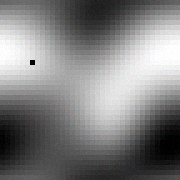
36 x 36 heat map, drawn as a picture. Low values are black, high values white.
A single lone cell is far lower than the cells round it. The ninth with the lowest average is the bottom right. Overall the values sit about 50% of the way up the scale.
